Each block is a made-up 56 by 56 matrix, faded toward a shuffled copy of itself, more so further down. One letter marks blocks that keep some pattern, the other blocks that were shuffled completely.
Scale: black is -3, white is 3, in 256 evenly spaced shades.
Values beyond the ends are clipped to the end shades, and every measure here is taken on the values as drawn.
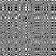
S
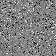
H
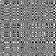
S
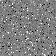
H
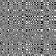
S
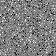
H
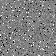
H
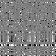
S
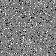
H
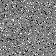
H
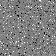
H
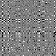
S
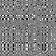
S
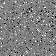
H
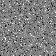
H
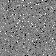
H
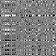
S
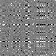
S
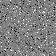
H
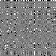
S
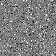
H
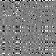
S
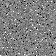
H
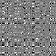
S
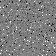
H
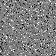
H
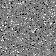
H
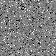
H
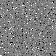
H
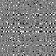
S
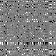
S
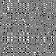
S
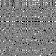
S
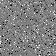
H
